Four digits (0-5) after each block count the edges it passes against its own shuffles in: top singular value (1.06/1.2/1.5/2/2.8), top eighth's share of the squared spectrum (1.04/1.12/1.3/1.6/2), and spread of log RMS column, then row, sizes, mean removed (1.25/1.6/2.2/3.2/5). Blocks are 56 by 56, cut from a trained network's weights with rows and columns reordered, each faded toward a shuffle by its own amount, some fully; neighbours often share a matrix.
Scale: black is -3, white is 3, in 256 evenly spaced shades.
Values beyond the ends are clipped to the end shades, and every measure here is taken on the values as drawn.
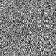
3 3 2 1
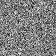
0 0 0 0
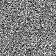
0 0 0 0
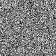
2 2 0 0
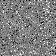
0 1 0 0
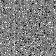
1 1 0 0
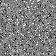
0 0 0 0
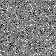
0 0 0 0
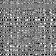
3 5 1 4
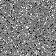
0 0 0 0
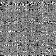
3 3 0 3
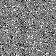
0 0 0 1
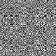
4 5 3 3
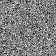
0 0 0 0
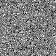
0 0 0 0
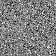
1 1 0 0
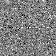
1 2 0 1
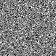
1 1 0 0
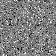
0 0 0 1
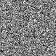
1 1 1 0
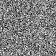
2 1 0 0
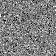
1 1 0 0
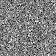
1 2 0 0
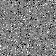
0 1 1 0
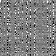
3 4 4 1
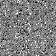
2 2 2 0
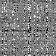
3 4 3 0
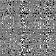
3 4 3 1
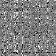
3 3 3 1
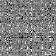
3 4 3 1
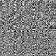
3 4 2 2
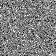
1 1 0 0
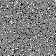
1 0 0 0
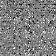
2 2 2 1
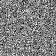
1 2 0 0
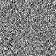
3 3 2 0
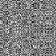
3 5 3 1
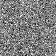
1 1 0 0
